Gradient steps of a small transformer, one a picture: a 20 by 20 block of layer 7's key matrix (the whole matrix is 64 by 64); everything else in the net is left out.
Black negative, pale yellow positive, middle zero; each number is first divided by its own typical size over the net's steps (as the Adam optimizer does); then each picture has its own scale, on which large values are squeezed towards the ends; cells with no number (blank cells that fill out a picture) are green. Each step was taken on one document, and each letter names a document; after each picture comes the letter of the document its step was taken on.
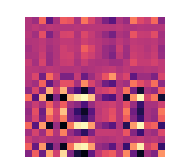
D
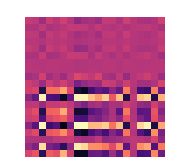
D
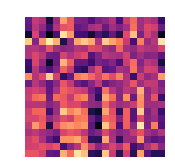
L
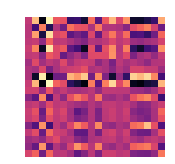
D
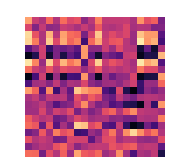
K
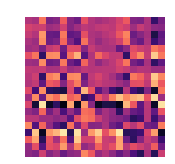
K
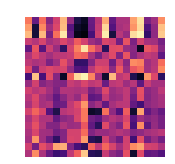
L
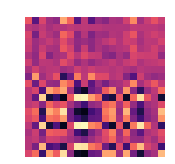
D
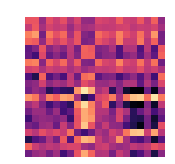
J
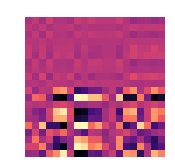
D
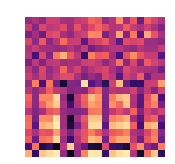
L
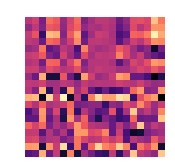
J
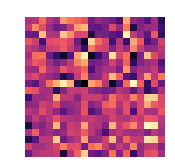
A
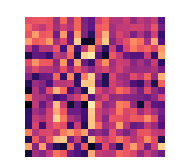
K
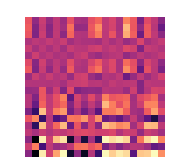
A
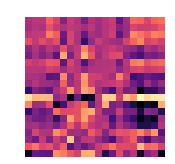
J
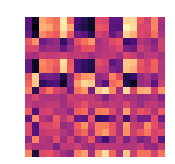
A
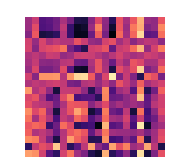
L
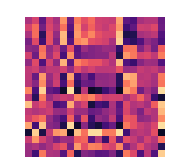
K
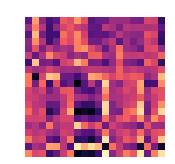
L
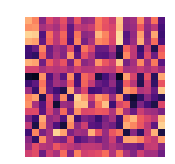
K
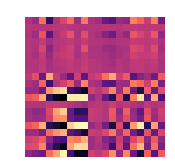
D
